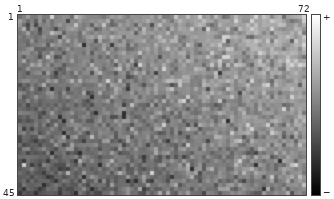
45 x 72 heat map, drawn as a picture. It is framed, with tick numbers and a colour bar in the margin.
Slope: up to the top right. Grain: fine. Average level on the scale: 50%. Stripes: none. Mirror symmetry: none. Ninth with the highest average: top right. Histogram: bell-shaped.
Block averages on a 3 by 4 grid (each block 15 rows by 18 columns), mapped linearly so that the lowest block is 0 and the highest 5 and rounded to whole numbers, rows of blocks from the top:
2345 / 1234 / 0123
